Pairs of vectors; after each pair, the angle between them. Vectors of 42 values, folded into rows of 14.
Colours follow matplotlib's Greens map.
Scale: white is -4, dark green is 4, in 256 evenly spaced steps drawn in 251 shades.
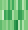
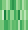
partly aligned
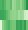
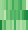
nearly opposite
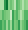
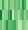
partly opposed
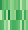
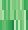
orthogonal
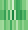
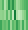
nearly opposite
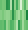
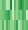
nearly opposite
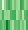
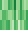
partly aligned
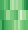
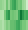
nearly opposite
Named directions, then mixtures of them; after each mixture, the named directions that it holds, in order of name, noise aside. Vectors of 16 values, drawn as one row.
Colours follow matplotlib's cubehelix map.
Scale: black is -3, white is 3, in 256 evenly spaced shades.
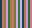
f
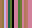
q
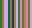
f, q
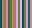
f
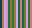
f, q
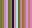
f, q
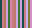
f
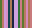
f, q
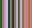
f, q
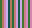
f, q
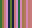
f, q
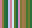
f, q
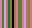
q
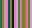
f, q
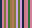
f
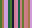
f, q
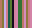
q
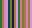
f, q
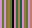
f, q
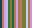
f, q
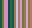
f, q
